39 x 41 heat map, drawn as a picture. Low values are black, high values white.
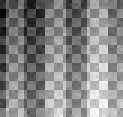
The top left is the ninth with the lowest average. Stripes running up and down repeat 3 times from left to right. The field climbs toward the bottom right. The bottom right is the ninth with the highest average. The values follow a bell shape.
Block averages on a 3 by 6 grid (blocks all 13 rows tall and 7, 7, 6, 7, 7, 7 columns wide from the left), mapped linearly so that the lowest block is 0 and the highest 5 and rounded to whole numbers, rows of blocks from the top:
1 0 2 1 3 3
2 1 3 2 4 4
3 2 4 3 5 5
